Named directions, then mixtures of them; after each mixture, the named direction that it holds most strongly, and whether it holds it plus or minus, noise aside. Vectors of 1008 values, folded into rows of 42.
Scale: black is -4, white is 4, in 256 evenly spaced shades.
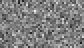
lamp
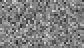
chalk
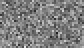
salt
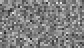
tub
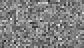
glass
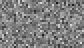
lamp, minus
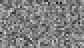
tub, minus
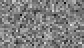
chalk, plus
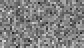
glass, minus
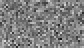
glass, minus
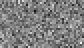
lamp, minus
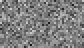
chalk, minus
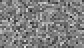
glass, plus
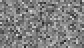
salt, minus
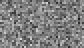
tub, minus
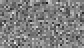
glass, minus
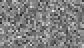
chalk, plus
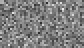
tub, plus
